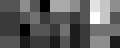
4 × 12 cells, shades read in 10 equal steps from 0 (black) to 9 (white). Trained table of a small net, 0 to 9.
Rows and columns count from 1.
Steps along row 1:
same up down down up same down down up down down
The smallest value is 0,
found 2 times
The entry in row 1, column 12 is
5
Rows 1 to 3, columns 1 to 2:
3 3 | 2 2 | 2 2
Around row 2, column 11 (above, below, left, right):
7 4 9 3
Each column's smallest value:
2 2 0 2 0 1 3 1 2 4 4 1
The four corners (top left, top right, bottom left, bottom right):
3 5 3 1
